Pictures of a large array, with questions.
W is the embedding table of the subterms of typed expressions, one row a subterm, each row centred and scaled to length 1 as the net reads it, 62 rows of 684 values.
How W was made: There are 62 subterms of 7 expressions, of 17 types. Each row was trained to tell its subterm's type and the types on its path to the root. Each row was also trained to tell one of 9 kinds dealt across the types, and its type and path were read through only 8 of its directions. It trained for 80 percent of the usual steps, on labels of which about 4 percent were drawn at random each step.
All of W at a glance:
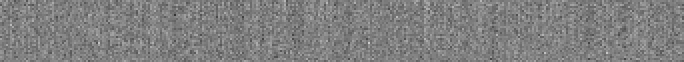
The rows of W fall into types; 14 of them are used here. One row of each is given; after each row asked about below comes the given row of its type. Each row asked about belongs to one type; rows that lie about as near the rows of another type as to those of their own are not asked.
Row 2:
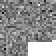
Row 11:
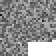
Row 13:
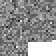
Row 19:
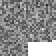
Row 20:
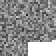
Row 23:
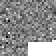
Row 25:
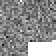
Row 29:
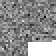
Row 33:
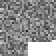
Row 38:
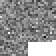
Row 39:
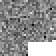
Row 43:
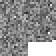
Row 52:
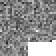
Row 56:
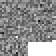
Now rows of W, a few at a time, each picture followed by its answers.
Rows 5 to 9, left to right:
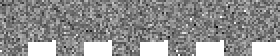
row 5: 43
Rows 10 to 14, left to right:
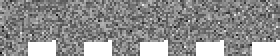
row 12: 29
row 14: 23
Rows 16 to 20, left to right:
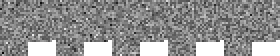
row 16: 19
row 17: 43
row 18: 11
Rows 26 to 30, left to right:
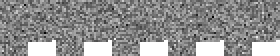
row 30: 29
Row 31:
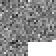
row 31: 11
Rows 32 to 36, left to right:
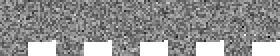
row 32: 29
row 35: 38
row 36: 25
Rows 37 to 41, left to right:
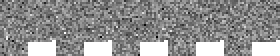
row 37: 11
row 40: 56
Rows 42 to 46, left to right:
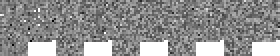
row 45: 19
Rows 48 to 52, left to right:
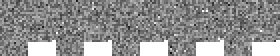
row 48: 19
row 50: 20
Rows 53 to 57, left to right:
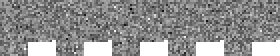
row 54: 2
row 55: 20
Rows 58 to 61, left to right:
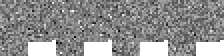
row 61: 39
